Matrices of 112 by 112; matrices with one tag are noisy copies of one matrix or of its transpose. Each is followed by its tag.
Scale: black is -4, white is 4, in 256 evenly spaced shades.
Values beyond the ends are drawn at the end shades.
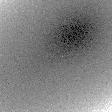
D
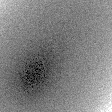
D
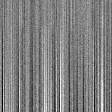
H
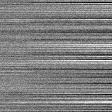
H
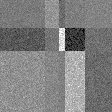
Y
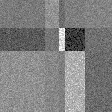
Y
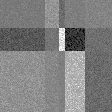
Y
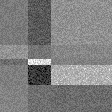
Y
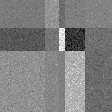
Y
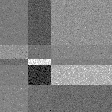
Y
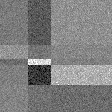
Y
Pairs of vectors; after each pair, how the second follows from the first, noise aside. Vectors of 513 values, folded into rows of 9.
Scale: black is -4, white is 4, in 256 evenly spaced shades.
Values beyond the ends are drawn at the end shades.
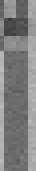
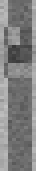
wrapped around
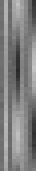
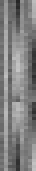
wrapped around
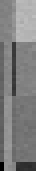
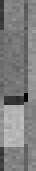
wrapped around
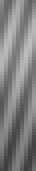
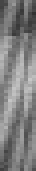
wrapped around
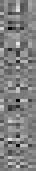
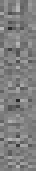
shrunk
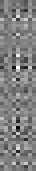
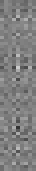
shrunk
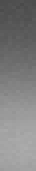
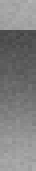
wrapped around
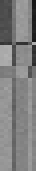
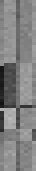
wrapped around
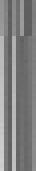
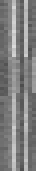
wrapped around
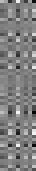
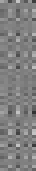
shrunk
